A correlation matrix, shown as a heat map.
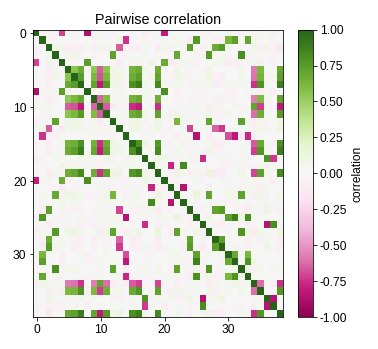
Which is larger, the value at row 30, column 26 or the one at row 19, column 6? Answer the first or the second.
the second
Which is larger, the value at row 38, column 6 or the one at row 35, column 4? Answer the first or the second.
the first
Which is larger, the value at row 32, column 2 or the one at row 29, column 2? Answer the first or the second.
the second
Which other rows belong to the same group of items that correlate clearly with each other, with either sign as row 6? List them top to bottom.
5, 7, 9, 10, 11, 15, 16, 19, 34, 35, 38
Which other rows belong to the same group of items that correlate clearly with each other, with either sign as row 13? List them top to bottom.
2, 24, 28, 29
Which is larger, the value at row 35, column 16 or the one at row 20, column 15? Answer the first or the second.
the first
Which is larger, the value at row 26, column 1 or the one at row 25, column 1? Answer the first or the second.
the second
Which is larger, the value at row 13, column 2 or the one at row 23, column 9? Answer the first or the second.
the second
